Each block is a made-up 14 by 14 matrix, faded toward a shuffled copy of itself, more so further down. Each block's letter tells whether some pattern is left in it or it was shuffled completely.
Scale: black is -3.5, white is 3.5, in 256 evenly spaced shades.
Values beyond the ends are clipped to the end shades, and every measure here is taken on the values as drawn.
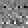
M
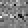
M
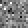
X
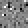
X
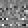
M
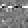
M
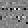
M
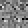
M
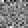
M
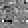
M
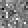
X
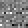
M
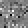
X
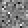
X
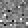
X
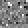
X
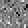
X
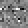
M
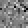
X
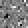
X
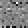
M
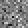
X
